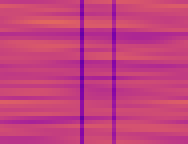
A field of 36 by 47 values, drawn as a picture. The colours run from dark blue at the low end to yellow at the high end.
Average level on the scale: 50%. Histogram: skewed, a long tail of low values. Odd lines: columns 21 and 29. Slope: none.
